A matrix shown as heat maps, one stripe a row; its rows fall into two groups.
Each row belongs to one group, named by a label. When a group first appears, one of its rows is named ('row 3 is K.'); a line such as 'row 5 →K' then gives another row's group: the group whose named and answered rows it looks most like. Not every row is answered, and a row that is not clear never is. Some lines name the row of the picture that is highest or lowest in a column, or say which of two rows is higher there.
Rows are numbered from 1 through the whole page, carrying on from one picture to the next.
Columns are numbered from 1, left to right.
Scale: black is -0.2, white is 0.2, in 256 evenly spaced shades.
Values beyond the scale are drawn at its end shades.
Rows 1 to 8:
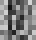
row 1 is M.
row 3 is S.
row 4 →M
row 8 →M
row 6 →M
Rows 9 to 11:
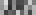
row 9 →M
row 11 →S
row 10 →M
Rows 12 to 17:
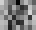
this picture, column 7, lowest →13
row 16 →M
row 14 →M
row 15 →S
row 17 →S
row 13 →M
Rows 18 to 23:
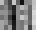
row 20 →S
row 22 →S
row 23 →S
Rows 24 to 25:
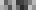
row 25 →M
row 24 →M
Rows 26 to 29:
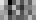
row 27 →M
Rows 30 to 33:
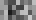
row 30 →S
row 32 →S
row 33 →M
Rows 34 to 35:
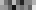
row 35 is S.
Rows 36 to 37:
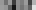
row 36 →S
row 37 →S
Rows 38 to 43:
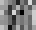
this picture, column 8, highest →38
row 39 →S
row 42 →S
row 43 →S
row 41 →S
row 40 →M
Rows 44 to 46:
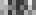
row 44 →M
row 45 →M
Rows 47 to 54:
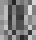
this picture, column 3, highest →53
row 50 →M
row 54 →M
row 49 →M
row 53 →S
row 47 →S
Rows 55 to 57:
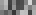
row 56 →M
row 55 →M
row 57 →S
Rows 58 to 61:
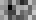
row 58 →M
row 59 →S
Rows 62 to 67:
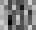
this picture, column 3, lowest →66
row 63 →M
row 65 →S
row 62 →M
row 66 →S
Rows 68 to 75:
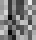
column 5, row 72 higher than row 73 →Yes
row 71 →S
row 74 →S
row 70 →M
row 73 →M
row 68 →M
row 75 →S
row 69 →M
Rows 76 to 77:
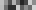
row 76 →M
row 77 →S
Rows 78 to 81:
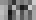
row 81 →S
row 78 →S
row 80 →S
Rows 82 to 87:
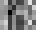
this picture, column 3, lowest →84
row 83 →S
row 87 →M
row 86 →M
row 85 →M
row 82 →M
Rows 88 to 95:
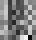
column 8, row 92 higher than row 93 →No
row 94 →M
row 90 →S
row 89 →M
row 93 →M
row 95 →S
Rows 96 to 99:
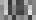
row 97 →M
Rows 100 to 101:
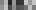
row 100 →M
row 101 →M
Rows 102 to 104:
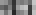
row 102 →S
